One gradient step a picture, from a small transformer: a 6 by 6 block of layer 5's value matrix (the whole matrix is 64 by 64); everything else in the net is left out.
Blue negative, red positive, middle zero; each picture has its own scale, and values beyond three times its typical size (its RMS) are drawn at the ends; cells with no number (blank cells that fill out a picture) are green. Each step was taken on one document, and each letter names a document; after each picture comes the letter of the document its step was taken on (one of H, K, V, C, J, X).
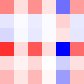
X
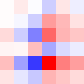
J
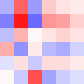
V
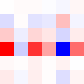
X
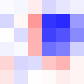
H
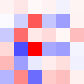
V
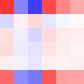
J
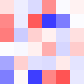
H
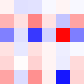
X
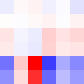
J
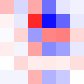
H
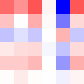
X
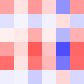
X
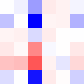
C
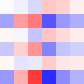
H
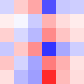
J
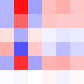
V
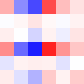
J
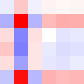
V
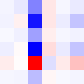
C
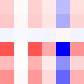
X
